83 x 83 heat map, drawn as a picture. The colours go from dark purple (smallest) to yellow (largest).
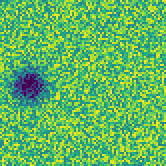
Neither half mirrors the other. On average the colour sits 70% of the way up the scale. The ninth with the lowest average is the middle left. No single row or column stands out from its neighbours. A single dip lies in the middle left.
